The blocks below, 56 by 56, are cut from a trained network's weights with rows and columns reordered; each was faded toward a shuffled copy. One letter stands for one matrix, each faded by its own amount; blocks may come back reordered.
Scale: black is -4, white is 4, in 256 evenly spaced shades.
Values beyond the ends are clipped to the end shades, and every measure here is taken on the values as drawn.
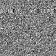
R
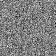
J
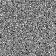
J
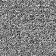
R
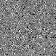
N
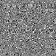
N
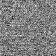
R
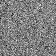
J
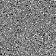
N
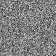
J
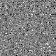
N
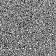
J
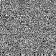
R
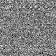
R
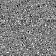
N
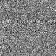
R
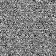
R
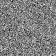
J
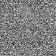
R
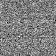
R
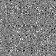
N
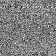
R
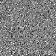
N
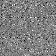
N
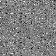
N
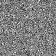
J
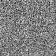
J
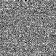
R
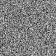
J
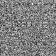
R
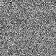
R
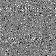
N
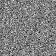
J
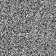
J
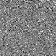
N
